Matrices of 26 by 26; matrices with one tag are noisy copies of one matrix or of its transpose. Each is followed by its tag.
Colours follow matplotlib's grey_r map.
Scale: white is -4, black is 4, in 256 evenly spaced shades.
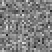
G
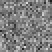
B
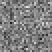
G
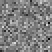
B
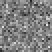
B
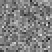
B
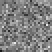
B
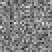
G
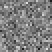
B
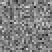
G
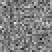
G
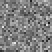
B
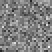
B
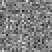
G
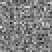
G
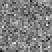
B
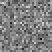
G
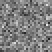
B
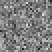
B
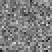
B
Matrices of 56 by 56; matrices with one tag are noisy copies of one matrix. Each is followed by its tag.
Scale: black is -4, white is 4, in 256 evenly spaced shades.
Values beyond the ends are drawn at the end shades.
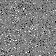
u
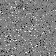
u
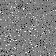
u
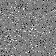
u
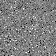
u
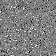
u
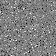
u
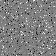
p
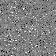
u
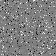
p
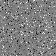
p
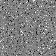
p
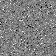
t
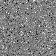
p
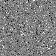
p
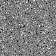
p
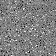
u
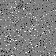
u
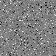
t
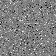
t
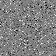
t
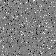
p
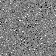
t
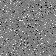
t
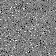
u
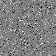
t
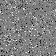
u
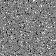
p
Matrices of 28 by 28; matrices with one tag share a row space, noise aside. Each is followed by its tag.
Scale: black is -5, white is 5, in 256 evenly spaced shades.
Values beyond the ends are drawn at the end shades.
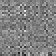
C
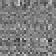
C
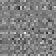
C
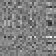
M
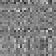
C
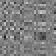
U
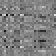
U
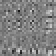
M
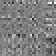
M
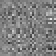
M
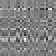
C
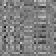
U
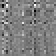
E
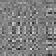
M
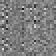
E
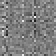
E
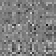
M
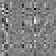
E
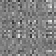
M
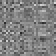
U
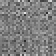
C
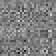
C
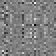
E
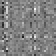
E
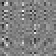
E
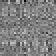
C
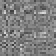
U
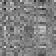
U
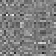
U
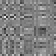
U
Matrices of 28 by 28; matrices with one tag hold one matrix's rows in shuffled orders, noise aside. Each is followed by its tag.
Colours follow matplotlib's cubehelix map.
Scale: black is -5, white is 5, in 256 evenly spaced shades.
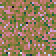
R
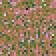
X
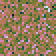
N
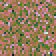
N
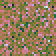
N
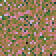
X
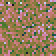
R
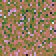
X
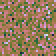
N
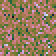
N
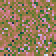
N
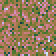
N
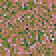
X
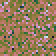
N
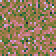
X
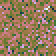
N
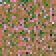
X
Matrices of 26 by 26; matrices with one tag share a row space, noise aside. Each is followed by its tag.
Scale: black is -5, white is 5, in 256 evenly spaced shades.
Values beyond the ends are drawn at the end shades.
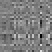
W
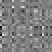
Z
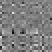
Z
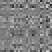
W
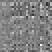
W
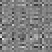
Z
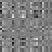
Z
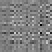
W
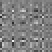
Z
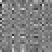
Z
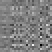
W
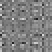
Z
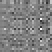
W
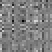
Z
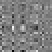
Z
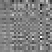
W
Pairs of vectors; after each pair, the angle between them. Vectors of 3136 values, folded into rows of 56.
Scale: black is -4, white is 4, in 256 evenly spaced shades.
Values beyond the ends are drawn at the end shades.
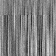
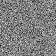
orthogonal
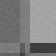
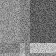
nearly opposite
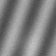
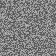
orthogonal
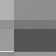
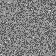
orthogonal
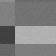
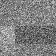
partly opposed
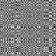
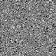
partly aligned
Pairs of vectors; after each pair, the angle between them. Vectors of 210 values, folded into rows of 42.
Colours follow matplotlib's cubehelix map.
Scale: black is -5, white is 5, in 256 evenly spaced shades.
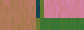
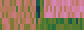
nearly parallel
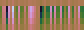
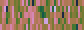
partly aligned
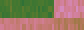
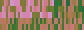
partly opposed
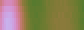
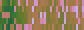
partly opposed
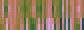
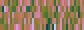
partly opposed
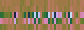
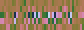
nearly parallel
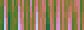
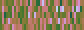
orthogonal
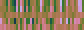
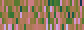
orthogonal
